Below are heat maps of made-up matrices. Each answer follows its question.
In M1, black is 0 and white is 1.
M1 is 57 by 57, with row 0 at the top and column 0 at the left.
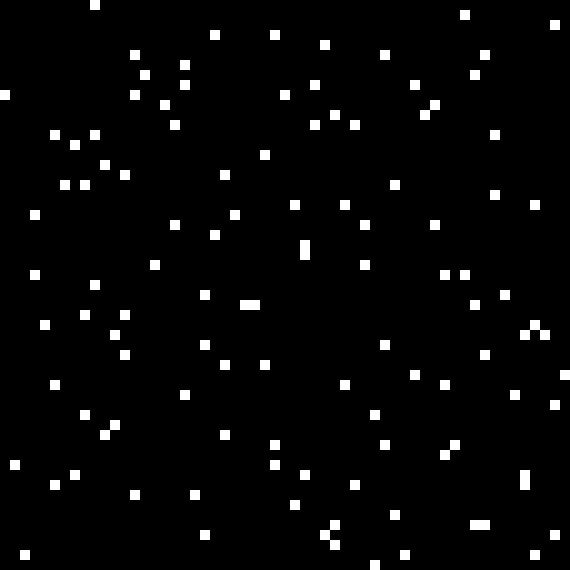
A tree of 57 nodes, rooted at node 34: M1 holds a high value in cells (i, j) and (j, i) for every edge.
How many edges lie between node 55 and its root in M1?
3
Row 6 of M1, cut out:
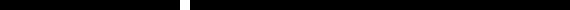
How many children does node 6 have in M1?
0
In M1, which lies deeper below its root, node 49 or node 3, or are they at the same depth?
the same depth
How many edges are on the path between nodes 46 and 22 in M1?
9
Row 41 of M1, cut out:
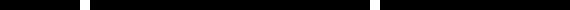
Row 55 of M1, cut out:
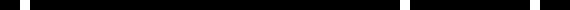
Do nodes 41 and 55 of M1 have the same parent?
no
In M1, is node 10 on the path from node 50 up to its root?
no
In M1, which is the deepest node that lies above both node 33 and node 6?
48
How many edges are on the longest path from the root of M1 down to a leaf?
10
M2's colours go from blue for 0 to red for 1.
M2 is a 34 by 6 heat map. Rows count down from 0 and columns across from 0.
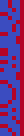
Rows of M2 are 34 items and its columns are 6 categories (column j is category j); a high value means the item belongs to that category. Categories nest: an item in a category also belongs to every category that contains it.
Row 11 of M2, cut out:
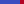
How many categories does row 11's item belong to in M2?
1
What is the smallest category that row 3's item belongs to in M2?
1
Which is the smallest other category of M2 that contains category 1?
0
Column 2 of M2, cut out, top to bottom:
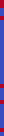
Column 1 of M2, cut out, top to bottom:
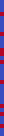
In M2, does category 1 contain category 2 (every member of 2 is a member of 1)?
no
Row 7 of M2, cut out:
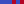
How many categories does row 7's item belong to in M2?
2
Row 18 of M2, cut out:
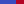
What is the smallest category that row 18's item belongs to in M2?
4
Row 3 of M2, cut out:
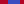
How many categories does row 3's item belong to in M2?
3
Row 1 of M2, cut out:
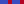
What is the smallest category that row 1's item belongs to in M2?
2
